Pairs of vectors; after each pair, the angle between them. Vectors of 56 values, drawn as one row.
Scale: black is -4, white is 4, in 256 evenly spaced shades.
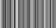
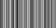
nearly opposite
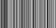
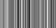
partly opposed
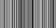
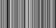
orthogonal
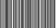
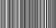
partly opposed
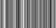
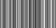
partly opposed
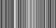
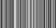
nearly parallel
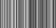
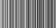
orthogonal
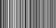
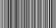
partly opposed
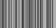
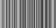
orthogonal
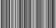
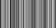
nearly opposite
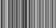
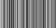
orthogonal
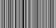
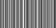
nearly opposite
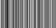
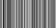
orthogonal
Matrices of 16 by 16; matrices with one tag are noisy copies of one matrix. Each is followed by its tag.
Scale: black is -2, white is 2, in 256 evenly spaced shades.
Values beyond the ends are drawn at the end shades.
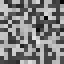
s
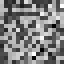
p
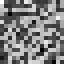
p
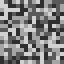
s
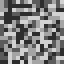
p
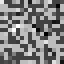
s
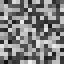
s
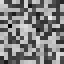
s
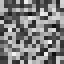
p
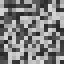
p
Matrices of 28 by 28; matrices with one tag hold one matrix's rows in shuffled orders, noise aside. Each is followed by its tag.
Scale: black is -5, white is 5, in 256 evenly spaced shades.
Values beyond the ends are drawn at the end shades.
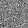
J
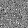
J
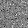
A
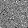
A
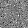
J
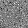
J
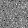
A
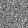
A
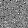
J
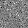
J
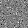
J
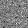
A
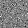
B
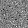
A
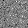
A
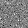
J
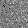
A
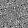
J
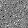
J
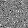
J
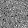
A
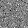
J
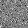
B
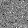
A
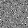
B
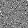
B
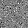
J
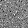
J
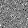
B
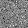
A
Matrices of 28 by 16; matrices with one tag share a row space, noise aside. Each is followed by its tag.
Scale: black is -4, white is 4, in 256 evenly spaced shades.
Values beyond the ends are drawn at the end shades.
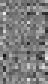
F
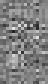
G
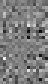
F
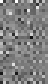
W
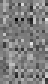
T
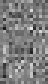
T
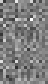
W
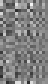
W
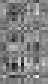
G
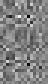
W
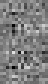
G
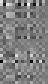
W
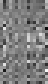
F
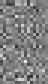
W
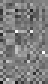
W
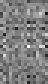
F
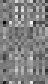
T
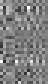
W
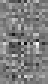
G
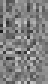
W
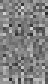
T
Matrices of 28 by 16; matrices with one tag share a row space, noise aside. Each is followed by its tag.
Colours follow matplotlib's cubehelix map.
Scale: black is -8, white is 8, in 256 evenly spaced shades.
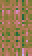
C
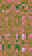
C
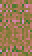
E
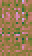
C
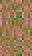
E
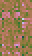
C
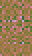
E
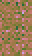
C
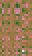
C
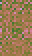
E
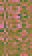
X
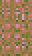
C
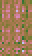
C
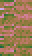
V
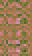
X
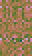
E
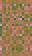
E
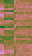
V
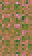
C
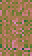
E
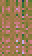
C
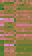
V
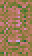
X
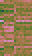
V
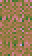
E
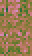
X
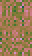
E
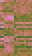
V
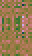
C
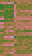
V
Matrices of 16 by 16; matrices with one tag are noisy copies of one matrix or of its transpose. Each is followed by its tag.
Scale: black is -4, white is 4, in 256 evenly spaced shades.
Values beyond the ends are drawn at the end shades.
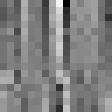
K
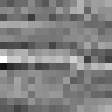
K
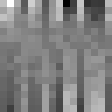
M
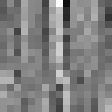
K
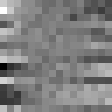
M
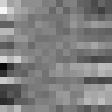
M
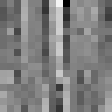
K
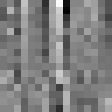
K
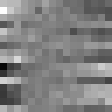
M
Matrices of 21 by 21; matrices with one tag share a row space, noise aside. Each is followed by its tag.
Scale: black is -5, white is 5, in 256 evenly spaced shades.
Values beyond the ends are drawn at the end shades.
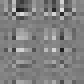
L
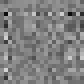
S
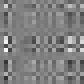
S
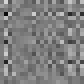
S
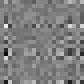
S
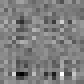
L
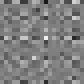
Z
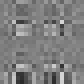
L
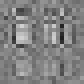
L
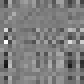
S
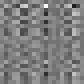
Z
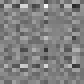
Z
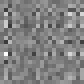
S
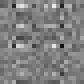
L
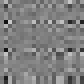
S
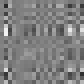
S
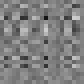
Z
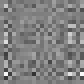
S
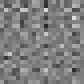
Z
